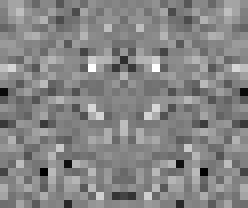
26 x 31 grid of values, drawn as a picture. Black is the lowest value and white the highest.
It is mirror symmetric from left to right. The distribution is heavy-tailed on both sides. Fine speckle covers the field. There is no overall slope.
